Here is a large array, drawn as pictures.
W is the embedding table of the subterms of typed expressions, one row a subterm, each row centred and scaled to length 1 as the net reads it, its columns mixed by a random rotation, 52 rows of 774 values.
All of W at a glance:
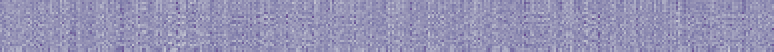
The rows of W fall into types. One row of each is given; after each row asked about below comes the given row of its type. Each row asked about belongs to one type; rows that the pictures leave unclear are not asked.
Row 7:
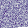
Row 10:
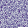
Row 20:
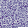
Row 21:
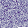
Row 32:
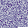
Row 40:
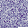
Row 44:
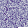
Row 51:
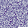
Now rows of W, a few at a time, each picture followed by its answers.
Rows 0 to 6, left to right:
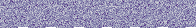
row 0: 40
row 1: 32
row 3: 32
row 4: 7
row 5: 10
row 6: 32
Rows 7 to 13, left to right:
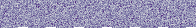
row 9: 32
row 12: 40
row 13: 20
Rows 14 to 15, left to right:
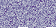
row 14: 51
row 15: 21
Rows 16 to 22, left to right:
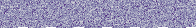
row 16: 7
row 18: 10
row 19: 40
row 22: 44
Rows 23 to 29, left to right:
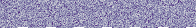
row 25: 20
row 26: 51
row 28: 44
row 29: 40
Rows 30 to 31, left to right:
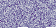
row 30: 32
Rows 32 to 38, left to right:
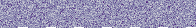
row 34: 7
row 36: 51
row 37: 10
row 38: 10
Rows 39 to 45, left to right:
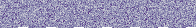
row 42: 7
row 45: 44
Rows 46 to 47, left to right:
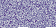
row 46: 51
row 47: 32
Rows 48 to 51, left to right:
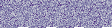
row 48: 51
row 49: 40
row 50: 40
